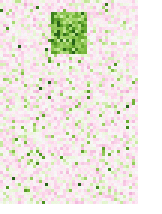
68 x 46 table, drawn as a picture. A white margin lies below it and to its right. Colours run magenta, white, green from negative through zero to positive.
Odd patch: higher, in the top middle. Odd rows or columns: none. Slope: none. Histogram: skewed, a long tail of high values. Ninth with the highest average: top middle. Average level on the scale: 50%.
